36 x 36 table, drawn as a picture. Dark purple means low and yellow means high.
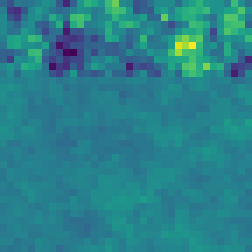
The ninth with the highest average is the top right. The top left is the ninth with the lowest average. Neither half mirrors the other. The bottom part is calmer, past a seam about 30% of the way down. The field is mottled with small blotches.
